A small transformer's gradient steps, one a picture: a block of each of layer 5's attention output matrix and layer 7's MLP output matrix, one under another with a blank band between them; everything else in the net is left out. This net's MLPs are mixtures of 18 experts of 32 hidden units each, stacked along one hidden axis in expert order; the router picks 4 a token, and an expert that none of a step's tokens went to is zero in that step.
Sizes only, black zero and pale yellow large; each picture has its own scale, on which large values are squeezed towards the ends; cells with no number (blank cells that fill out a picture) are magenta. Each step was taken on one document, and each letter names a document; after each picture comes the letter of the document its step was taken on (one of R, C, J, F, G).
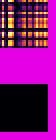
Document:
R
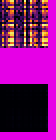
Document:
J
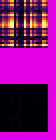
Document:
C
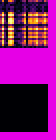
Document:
R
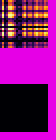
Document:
R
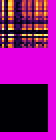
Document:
R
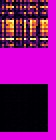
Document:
J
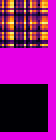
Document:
J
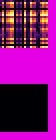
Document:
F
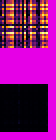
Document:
J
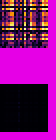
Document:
J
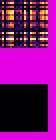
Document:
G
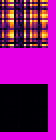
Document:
C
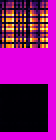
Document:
F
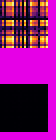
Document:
F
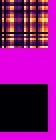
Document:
G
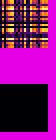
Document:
C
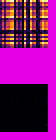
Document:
C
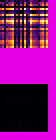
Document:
G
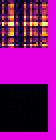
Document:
C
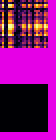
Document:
R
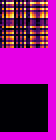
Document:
F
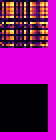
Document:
G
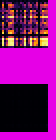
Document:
J
